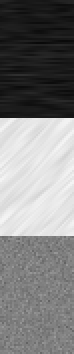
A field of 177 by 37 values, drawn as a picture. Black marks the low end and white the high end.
It is made of 3 by 1 panels. Panel 1,1: very low, streaked across, faint in contrast. Panel 2,1: very high, slanting up to the right, faint in contrast. Panel 3,1: middling, fine-grained, faint in contrast.
